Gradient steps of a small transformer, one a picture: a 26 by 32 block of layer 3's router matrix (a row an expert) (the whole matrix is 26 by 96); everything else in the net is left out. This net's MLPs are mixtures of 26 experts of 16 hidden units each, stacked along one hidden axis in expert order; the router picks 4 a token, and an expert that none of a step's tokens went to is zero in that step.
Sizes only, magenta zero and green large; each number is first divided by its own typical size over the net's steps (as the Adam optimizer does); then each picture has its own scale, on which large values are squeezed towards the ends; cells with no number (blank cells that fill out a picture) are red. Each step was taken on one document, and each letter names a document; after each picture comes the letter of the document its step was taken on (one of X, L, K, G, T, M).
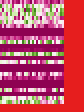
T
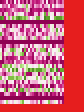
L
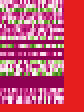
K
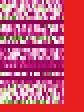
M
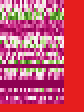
T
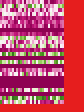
T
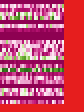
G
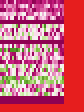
L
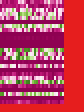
G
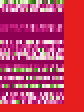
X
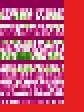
G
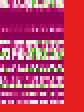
X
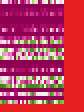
X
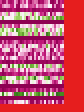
L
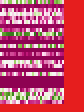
K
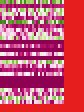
K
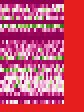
G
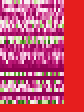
M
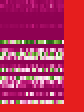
X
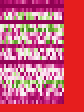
L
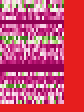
M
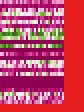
K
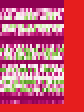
L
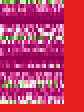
M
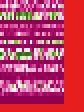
G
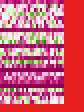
T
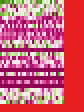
T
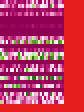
X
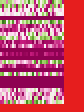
K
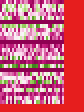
L
